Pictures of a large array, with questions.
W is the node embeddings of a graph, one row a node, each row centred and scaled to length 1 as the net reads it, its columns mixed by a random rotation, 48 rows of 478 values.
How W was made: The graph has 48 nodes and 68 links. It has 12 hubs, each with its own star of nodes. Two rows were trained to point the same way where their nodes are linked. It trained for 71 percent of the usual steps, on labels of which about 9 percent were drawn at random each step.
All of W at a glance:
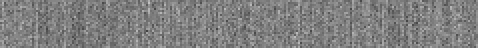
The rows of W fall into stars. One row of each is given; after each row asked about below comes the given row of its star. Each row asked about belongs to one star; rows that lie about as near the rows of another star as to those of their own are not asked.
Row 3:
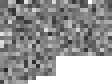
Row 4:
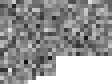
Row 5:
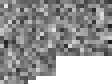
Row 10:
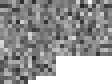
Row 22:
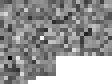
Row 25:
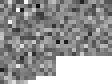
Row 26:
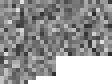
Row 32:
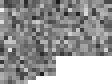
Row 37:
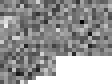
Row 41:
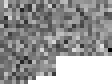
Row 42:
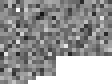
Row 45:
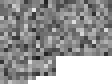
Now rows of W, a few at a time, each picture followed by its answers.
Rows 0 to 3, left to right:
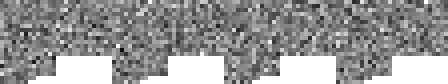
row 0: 10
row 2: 37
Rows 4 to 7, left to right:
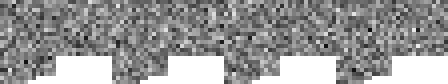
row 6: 37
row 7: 10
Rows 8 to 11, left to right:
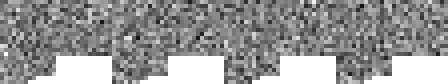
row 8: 22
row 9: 37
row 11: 41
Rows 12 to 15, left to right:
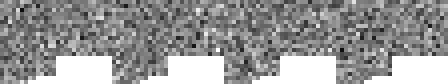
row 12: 41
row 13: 32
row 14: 5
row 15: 22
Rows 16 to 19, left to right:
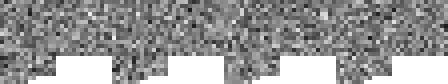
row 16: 22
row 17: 25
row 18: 5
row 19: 26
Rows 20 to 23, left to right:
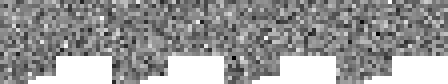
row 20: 42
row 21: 10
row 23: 3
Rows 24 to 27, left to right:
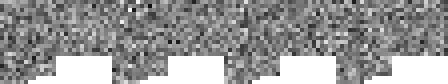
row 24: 45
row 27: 3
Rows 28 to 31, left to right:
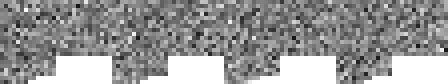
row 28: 42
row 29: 22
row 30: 5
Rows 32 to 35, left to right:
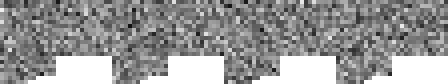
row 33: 26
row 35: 26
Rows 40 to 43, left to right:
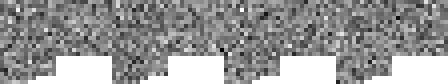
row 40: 45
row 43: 10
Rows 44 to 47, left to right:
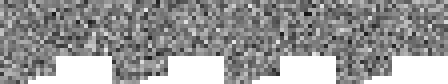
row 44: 32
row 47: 4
